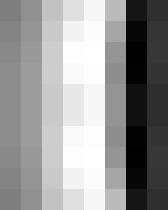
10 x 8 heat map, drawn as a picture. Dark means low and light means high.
Grain: streaks running down. Average level on the scale: 60%. Mirror symmetry: top to bottom.
